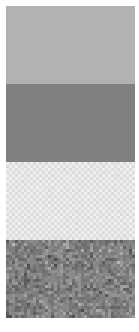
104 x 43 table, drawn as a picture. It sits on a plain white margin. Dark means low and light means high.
It is made of 4 by 1 panels. Panel 1,1: high, flat. Panel 2,1: middling, flat. Panel 3,1: very high, checkered, faint in contrast. Panel 4,1: middling, fine-grained.
